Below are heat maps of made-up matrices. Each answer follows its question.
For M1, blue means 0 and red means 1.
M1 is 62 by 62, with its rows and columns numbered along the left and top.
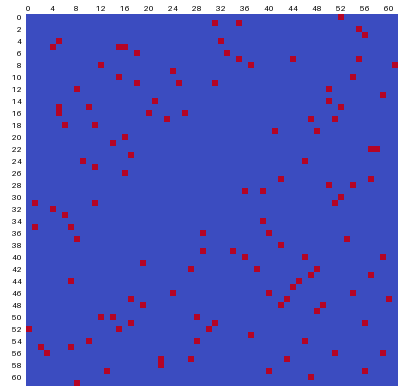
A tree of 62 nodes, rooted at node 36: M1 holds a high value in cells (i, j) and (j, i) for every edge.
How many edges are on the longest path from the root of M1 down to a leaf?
13
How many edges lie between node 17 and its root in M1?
5
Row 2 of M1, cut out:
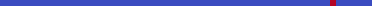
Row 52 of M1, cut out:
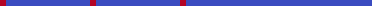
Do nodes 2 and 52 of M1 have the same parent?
no
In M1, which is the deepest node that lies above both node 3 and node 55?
56
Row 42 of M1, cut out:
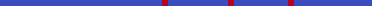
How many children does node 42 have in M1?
2
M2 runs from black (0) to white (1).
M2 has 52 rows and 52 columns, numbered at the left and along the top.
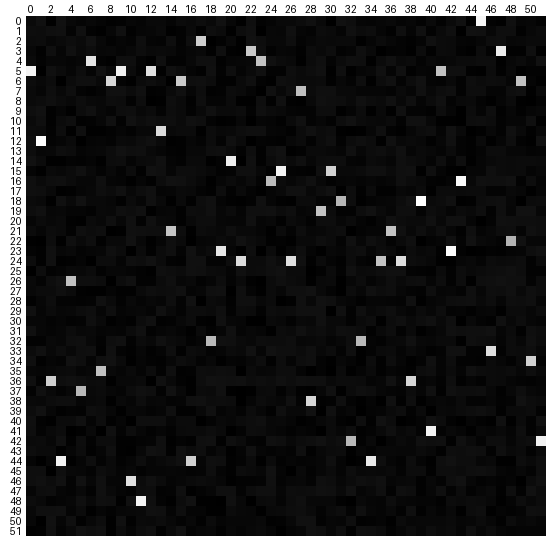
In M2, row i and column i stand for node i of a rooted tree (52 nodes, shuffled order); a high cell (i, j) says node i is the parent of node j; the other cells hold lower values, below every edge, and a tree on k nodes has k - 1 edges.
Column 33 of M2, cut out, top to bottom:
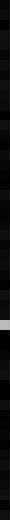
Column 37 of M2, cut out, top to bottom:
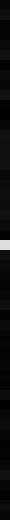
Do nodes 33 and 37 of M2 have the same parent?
no
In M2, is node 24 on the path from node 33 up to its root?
yes
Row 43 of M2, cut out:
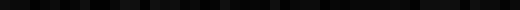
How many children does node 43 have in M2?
0
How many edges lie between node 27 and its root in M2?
5
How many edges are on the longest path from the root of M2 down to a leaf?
10
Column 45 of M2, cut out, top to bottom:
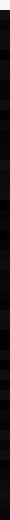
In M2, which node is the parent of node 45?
0
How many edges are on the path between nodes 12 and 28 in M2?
7
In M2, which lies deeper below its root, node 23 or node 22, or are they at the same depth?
node 23
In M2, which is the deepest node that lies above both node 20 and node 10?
24
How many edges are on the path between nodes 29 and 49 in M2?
5
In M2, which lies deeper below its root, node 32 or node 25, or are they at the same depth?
the same depth
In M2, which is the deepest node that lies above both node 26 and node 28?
24
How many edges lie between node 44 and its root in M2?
0
